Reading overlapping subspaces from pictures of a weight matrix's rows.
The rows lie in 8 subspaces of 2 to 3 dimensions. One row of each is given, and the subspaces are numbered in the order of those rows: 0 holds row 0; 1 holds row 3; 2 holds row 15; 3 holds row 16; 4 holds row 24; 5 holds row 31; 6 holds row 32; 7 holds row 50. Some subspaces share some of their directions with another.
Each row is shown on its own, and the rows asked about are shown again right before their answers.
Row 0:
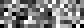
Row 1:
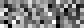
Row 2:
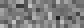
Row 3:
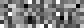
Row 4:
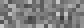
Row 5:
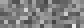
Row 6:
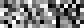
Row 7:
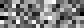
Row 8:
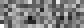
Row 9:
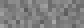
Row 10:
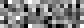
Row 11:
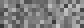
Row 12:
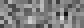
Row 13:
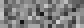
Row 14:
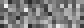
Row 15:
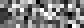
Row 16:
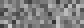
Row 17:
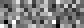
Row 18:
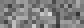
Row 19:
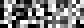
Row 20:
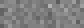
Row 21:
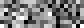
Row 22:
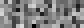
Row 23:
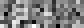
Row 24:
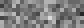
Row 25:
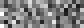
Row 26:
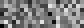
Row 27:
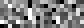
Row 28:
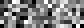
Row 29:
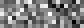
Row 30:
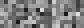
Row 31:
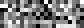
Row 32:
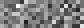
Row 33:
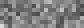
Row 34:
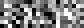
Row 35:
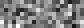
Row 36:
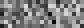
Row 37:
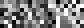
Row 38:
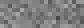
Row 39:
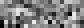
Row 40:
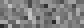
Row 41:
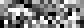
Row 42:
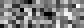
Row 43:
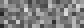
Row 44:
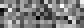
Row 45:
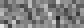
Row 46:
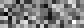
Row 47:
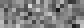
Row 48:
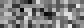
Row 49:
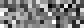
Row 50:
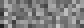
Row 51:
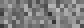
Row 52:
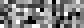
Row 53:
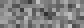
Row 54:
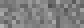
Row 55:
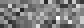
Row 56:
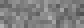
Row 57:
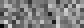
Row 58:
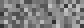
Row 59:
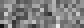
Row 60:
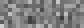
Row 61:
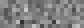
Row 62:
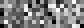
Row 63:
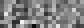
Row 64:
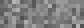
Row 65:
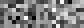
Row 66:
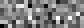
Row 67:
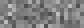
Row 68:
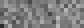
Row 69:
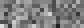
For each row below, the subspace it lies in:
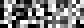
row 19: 7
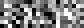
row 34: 2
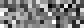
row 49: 2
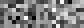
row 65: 6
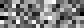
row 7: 4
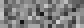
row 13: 7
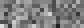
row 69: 7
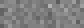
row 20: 5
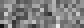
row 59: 7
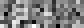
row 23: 7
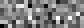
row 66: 6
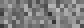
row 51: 3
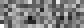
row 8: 1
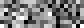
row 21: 0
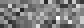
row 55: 5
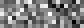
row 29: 4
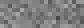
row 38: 5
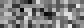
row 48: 2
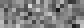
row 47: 3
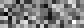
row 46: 4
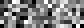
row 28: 0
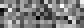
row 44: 5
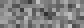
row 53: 2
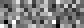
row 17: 0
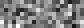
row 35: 3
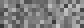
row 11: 6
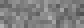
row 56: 4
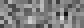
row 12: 1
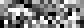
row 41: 3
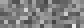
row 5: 0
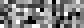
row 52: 1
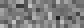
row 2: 6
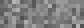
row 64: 0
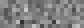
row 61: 7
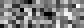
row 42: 2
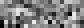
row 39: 3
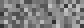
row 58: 6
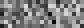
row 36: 3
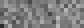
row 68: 3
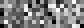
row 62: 3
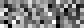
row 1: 4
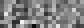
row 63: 7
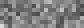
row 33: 4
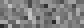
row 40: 6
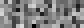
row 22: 0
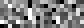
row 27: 6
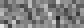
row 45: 6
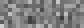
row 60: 1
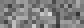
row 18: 1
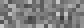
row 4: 1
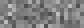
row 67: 1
